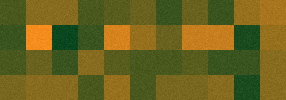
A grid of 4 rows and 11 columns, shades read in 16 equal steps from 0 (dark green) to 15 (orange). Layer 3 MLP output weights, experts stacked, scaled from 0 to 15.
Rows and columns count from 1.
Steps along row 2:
up down up up down down up same down up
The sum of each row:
66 83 53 71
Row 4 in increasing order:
1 4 4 7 7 7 8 8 8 8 9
